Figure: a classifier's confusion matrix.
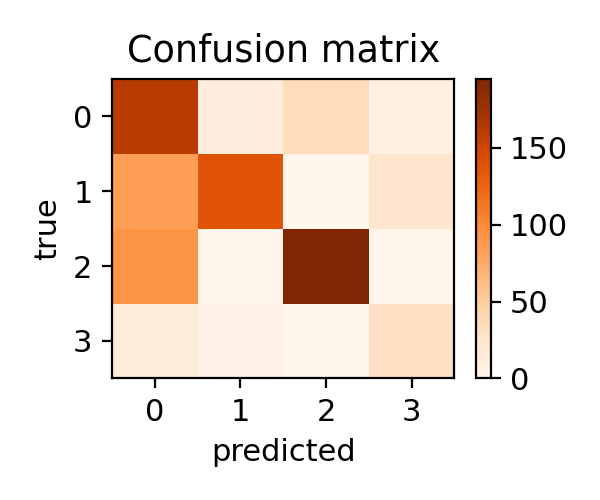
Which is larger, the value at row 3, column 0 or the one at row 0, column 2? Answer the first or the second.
the second
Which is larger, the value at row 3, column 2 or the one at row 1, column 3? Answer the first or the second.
the second
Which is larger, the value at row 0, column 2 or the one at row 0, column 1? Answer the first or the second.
the first
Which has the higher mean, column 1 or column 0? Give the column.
0
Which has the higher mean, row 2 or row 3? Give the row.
2
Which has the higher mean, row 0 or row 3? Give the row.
0
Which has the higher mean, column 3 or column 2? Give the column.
2
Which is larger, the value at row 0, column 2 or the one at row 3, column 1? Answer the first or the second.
the first
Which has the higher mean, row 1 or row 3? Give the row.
1
